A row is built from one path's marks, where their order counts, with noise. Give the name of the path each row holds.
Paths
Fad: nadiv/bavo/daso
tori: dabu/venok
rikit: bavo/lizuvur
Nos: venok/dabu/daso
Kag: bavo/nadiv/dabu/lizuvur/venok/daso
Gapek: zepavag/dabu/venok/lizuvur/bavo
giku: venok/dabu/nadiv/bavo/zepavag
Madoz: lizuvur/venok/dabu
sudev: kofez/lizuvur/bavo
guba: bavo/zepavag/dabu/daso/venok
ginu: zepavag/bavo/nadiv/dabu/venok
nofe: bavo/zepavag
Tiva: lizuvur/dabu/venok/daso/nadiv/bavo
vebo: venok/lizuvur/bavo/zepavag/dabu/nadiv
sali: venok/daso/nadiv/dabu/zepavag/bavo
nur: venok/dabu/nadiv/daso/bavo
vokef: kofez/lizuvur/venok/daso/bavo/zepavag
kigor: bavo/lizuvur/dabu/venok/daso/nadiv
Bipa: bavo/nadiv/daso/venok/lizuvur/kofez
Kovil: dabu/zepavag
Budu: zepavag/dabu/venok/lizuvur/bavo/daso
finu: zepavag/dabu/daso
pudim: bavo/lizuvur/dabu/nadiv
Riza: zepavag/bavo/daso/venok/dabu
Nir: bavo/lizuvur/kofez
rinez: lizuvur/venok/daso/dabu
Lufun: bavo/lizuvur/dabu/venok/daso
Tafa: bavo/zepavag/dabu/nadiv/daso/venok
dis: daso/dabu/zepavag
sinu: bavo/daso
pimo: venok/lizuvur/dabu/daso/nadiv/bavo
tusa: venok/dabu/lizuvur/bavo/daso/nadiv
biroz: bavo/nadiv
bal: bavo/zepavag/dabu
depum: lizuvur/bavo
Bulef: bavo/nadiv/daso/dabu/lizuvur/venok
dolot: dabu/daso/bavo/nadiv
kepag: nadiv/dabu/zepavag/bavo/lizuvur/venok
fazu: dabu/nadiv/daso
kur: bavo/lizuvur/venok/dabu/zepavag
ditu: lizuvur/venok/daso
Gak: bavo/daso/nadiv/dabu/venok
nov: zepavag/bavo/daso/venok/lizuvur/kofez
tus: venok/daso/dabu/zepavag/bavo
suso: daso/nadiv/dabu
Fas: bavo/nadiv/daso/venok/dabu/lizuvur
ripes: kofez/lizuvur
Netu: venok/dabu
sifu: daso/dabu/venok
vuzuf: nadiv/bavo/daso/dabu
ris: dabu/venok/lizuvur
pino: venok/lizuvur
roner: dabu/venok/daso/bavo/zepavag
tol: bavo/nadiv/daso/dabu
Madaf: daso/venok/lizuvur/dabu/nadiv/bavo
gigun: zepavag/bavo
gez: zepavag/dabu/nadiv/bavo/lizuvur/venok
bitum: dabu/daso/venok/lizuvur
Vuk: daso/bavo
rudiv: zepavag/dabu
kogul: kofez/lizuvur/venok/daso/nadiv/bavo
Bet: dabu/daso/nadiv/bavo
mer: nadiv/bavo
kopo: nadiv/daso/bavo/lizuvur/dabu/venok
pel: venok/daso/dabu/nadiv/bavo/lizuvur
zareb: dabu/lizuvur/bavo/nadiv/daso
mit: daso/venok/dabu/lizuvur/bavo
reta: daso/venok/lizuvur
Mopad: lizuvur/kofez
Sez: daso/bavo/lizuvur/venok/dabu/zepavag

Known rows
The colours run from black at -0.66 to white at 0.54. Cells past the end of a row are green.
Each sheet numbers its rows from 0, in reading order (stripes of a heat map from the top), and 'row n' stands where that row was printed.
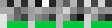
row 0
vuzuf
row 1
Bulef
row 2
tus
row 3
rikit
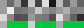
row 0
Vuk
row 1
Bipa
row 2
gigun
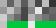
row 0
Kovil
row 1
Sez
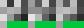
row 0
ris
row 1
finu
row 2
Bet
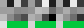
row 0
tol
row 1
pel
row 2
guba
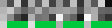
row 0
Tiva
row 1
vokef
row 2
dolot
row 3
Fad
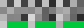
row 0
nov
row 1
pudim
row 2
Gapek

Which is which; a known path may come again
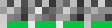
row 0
roner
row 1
Sez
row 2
giku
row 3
nov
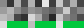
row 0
Netu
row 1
Budu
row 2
nofe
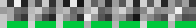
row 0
Lufun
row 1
Tiva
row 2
kopo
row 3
mer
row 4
pimo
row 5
Nir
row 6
Vuk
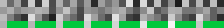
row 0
sudev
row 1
ris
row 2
Kovil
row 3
rudiv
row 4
ditu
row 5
kur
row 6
rinez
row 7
pudim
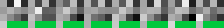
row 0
Gak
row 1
mit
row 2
sali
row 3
kogul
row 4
pino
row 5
tori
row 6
pel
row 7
biroz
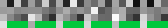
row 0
tol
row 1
finu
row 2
guba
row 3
dis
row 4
Fad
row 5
Riza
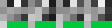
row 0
Tafa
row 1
Nos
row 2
ginu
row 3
zareb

